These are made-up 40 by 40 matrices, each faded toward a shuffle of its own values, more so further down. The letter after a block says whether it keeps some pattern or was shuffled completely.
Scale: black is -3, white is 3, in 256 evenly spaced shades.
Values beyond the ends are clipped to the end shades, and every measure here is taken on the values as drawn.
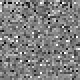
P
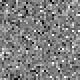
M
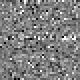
P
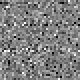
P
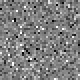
M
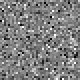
M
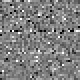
P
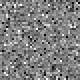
M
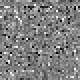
P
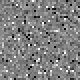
M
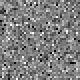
M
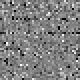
P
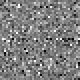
P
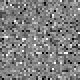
P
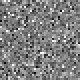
M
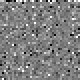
P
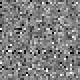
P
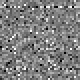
P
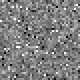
M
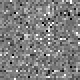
P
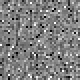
P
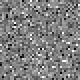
M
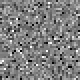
M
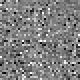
P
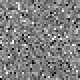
M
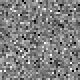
M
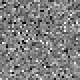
M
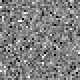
M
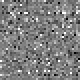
P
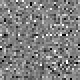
P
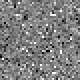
M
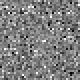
P
